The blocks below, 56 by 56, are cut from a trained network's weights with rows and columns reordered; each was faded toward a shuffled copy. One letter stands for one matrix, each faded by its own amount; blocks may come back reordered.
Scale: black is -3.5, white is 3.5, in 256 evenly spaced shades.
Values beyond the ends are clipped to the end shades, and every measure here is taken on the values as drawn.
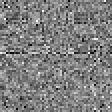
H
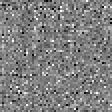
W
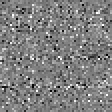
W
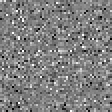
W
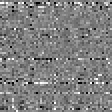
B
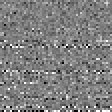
B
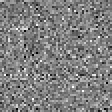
H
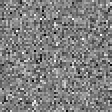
H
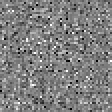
W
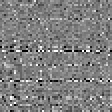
B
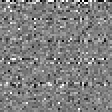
B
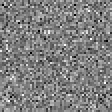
H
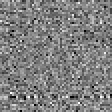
H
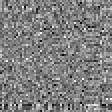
H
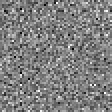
H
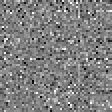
W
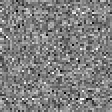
H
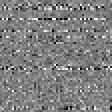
B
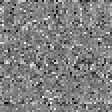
W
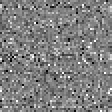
W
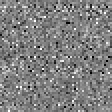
W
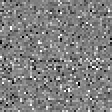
W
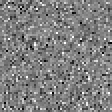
W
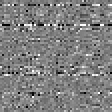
B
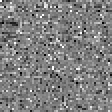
W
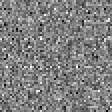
H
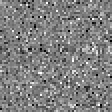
W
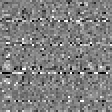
B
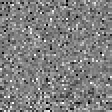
W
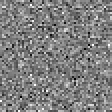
H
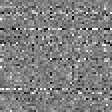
B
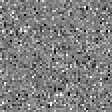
W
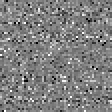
W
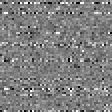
B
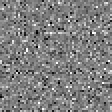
W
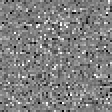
W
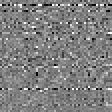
B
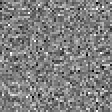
H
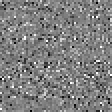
W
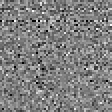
H
